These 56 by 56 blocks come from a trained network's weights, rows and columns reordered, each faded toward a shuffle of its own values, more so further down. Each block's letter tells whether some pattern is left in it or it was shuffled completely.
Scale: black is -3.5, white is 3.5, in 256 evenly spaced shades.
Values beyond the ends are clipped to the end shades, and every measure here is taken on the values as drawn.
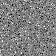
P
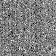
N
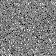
P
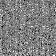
N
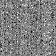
N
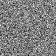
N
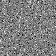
P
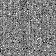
N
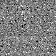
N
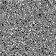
P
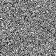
P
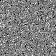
P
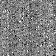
N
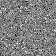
P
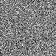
N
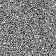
P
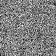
N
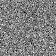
P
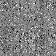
N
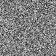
P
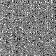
N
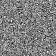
P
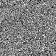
N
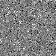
N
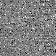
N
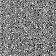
N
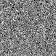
P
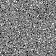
P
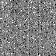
N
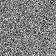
N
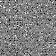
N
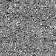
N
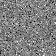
P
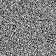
P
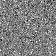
P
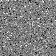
P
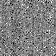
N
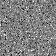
P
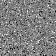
P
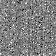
N
